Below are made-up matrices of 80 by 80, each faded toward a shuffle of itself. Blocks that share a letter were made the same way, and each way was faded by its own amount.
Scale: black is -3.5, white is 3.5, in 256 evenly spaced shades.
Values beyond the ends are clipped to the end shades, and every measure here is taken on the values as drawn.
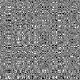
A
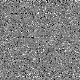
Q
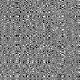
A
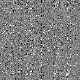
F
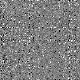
F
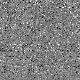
Q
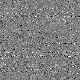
Q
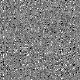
F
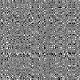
A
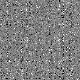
F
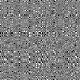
A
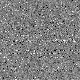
Q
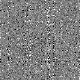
F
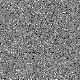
Q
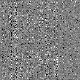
F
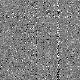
F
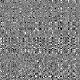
A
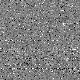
Q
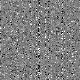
F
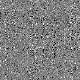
F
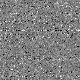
Q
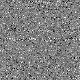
Q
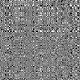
A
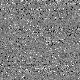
Q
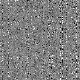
F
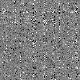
F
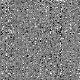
F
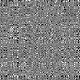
A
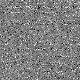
Q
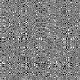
A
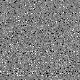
Q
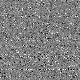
Q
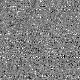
Q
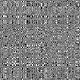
A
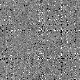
F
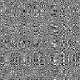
A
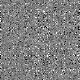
F
